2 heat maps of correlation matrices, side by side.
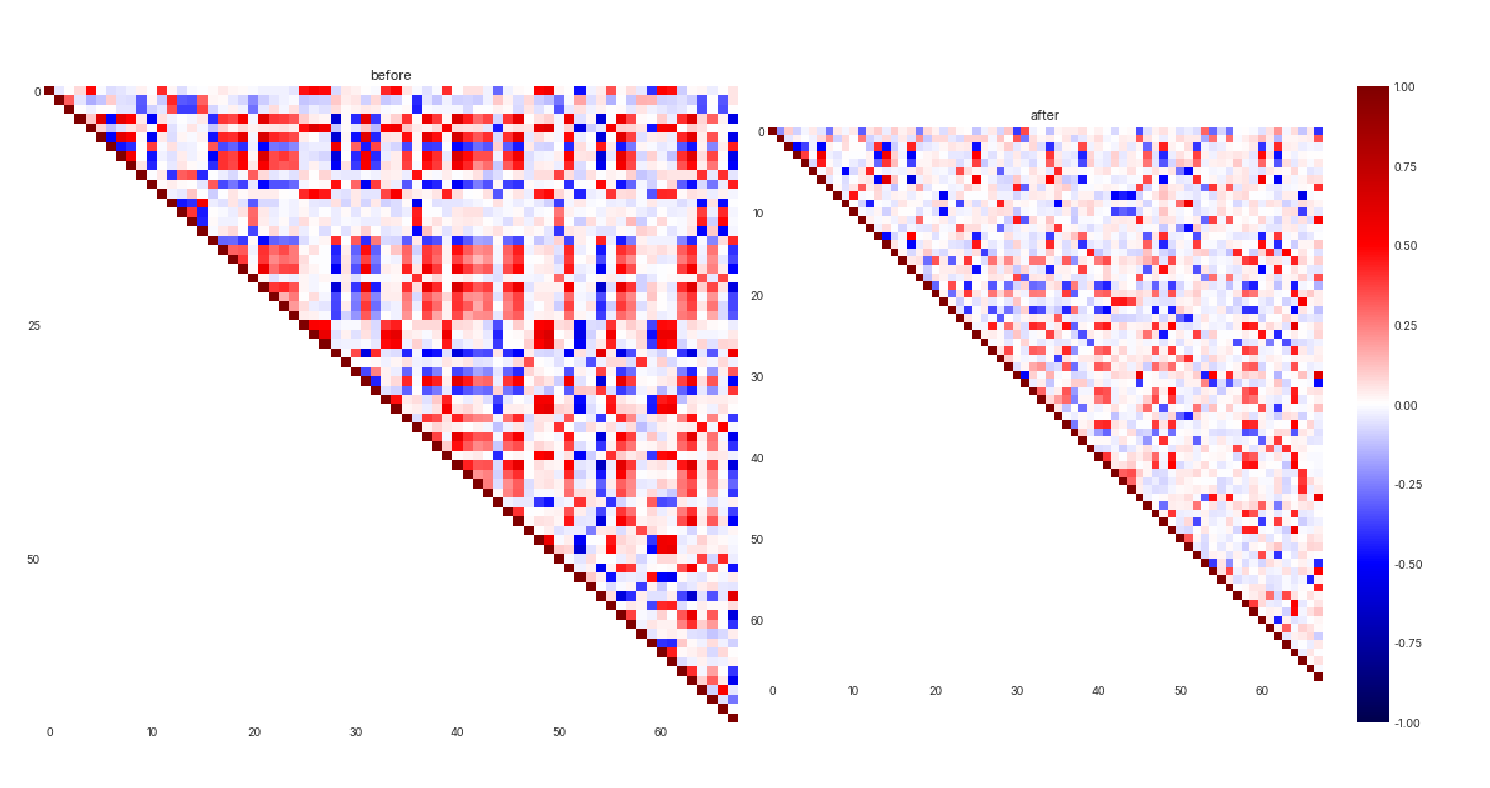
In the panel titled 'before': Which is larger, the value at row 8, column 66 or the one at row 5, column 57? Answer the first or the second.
the second
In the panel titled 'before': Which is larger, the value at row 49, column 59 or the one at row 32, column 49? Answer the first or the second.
the second
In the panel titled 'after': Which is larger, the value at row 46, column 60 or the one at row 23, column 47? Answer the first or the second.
the first
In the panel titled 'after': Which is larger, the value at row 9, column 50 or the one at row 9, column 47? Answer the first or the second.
the first
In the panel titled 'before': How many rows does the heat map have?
68
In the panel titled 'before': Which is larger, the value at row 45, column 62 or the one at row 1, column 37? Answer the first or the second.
the first
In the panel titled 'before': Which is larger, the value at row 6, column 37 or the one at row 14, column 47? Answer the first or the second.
the second
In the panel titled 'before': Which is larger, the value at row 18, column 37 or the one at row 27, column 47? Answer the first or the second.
the first
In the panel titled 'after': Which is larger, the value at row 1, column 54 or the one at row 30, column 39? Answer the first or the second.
the first
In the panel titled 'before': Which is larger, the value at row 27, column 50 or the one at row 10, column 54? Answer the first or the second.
the second
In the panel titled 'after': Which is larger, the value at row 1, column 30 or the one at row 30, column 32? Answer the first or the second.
the first
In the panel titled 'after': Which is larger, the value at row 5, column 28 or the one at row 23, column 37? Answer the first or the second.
the second
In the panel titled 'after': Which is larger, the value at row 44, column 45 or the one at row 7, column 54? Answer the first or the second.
the second
